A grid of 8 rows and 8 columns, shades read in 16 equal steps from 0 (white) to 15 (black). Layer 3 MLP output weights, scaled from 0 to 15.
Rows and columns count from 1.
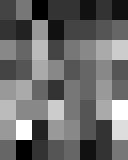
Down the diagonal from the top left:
11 13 4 7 8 10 12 8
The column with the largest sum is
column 6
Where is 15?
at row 1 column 3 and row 8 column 2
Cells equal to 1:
0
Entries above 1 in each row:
8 8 8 8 8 7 7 8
